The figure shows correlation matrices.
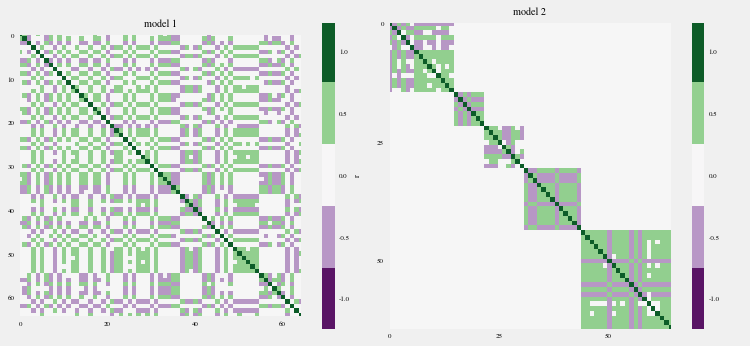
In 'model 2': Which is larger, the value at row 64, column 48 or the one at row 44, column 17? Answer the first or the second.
the first
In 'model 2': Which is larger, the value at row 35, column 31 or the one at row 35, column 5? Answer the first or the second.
the first
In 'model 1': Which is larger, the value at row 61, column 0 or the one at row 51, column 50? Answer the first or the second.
the second
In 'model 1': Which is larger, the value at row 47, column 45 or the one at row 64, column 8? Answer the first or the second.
the second
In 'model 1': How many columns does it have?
65
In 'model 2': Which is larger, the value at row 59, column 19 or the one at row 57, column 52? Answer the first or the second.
the first
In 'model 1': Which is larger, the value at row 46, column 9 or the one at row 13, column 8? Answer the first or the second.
the first
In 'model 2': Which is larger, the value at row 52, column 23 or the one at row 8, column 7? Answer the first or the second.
the second
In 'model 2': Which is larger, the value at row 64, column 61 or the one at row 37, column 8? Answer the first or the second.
the first
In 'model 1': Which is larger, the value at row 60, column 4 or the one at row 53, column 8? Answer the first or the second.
the first
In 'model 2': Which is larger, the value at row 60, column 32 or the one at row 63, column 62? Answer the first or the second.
the second
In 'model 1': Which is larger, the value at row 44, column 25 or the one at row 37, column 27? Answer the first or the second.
the first
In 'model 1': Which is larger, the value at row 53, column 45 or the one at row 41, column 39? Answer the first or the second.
the second
